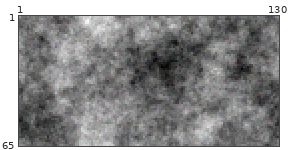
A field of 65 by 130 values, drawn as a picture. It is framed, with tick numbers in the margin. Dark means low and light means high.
The top left is the ninth with the highest average. The histogram is bell-shaped. The ninth with the lowest average is the centre. There are no lone odd cells.
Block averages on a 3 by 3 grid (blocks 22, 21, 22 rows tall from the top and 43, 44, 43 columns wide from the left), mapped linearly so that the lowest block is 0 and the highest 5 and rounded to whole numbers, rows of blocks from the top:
531 / 402 / 343
